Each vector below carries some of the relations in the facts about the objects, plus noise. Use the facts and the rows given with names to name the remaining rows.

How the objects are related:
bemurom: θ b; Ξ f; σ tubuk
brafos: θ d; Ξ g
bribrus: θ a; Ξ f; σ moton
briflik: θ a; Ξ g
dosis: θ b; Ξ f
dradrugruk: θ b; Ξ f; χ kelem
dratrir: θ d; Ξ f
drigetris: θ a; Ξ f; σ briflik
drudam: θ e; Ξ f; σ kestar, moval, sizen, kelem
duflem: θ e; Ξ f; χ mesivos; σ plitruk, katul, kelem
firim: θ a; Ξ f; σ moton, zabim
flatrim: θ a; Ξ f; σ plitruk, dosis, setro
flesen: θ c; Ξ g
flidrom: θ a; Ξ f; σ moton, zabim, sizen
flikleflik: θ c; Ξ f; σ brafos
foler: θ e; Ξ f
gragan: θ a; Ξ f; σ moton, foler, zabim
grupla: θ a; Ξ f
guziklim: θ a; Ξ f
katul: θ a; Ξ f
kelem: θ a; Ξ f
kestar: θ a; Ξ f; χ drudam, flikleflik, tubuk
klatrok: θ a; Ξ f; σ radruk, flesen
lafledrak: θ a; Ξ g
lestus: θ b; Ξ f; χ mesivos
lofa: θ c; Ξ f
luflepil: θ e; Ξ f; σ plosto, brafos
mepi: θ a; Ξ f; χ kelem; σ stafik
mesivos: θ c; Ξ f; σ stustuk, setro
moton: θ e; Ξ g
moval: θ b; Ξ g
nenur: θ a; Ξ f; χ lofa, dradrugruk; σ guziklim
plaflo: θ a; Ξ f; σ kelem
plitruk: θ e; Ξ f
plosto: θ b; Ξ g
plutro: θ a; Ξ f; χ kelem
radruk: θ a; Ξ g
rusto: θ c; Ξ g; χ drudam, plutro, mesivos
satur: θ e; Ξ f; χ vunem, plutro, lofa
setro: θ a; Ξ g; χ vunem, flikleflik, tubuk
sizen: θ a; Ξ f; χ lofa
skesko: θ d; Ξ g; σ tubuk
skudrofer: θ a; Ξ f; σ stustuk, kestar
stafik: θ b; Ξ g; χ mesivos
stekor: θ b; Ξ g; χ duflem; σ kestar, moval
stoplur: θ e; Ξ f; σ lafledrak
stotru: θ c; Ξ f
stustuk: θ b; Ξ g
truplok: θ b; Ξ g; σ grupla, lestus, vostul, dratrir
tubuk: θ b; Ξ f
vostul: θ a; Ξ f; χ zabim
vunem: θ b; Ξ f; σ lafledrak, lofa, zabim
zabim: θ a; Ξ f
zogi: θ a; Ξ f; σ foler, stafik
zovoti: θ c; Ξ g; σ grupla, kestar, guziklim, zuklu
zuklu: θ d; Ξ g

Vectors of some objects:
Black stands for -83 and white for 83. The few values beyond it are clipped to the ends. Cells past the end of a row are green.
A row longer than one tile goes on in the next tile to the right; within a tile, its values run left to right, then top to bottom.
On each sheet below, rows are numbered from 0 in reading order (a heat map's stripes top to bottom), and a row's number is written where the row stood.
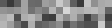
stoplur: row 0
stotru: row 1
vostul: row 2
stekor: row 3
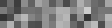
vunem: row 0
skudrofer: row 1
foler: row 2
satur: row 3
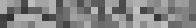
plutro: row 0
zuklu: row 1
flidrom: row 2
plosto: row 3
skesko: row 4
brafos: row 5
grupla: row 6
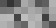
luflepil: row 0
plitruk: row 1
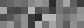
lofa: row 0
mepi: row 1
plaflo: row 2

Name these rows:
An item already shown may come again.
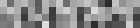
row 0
lestus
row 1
mesivos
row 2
stafik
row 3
zabim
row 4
stekor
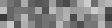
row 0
satur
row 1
truplok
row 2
moton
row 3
lestus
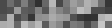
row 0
flikleflik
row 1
tubuk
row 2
zovoti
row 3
kelem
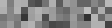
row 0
rusto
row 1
moton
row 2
skudrofer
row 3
drudam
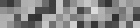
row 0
stoplur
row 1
kelem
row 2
duflem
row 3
zabim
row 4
kestar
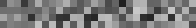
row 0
zogi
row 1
setro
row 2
sizen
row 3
nenur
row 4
bemurom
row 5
dradrugruk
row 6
drudam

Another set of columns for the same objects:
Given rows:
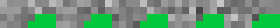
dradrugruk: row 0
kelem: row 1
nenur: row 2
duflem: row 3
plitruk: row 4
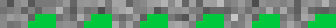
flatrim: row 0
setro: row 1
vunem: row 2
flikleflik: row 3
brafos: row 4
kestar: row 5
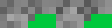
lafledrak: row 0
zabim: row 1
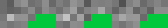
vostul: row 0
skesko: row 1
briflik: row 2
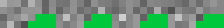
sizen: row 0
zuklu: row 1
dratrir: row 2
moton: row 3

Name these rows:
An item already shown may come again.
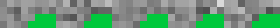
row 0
rusto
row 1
flikleflik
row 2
plutro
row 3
mesivos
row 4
vunem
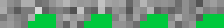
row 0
mepi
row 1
lestus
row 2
satur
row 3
plosto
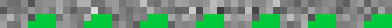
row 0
luflepil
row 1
mepi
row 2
nenur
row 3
stekor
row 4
duflem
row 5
stoplur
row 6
zovoti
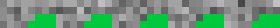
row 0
rusto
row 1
stafik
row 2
truplok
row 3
vunem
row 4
drudam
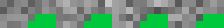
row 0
zogi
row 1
lofa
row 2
tubuk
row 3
bemurom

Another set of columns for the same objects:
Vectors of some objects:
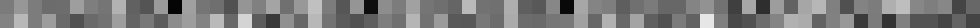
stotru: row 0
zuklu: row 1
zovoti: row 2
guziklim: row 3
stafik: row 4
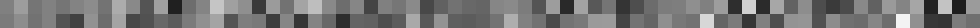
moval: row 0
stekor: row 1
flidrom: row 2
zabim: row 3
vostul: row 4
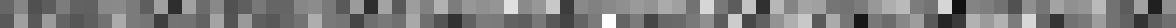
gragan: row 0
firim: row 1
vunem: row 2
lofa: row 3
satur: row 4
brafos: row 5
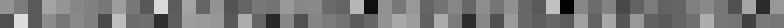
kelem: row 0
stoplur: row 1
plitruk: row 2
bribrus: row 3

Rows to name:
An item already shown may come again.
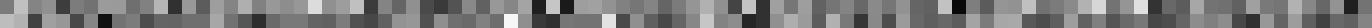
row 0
duflem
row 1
vunem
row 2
vostul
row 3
sizen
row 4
plitruk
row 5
tubuk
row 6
truplok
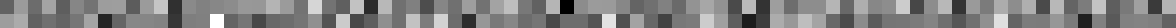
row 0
drudam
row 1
lofa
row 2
skesko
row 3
nenur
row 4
flikleflik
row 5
mesivos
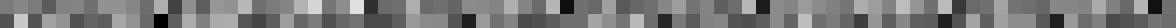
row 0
mepi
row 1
tubuk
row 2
bemurom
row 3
luflepil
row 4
dradrugruk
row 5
bemurom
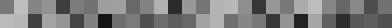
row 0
duflem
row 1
lestus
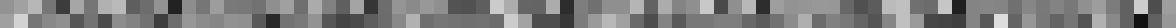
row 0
rusto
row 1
plosto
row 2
kestar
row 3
flikleflik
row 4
setro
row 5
plutro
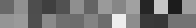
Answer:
vostul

